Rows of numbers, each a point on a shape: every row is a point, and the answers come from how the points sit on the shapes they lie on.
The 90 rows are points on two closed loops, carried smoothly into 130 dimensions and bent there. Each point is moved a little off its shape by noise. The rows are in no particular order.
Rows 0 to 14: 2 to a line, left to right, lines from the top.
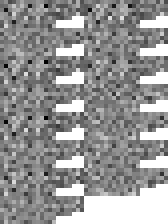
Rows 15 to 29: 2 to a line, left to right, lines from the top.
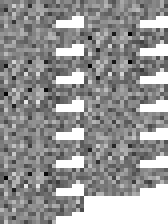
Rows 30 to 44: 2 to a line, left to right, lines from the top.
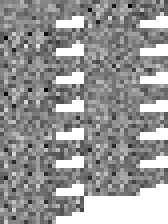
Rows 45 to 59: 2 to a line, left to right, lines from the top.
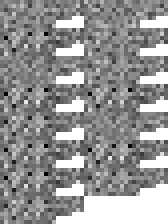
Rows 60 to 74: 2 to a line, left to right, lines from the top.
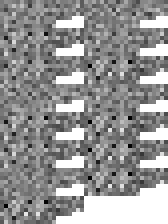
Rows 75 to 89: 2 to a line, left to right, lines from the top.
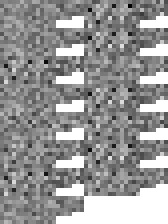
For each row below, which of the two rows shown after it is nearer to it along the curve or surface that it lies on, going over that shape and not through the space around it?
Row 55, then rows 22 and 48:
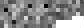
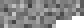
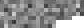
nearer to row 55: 48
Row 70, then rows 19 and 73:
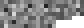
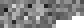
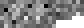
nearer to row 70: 73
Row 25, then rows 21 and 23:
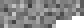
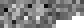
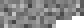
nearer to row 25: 23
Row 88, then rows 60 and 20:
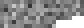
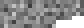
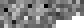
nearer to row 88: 60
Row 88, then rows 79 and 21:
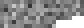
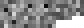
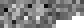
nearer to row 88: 21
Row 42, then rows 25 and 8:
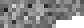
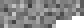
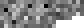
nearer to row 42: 25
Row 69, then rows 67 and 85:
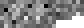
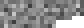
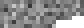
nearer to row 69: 85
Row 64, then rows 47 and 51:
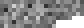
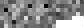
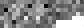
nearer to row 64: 51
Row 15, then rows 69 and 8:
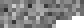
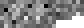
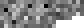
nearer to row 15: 69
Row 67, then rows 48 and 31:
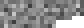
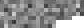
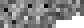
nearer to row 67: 48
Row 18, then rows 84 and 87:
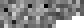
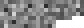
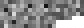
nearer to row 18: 87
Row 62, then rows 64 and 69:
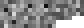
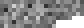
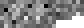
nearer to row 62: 69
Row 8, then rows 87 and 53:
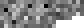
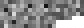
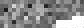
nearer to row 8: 87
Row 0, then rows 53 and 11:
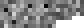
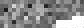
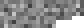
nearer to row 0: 11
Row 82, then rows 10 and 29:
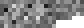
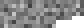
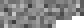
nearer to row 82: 10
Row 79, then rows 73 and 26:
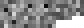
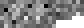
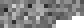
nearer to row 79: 73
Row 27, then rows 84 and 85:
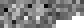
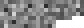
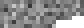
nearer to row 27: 85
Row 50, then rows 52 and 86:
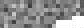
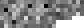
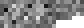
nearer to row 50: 86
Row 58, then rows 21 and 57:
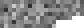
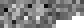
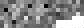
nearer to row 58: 21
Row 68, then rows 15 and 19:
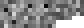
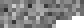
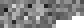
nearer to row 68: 19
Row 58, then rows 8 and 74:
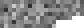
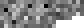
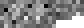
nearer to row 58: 74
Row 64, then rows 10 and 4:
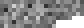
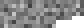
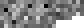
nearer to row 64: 10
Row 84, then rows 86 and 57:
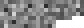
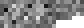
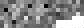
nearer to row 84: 57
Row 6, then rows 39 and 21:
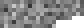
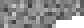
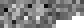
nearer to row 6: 39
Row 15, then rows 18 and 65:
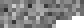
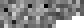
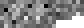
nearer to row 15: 65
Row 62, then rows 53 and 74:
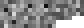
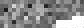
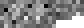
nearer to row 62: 74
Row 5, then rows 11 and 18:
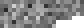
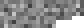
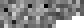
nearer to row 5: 11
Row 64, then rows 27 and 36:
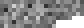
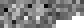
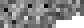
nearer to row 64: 27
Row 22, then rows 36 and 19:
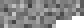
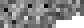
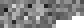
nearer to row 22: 19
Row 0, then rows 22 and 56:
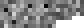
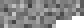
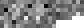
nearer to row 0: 56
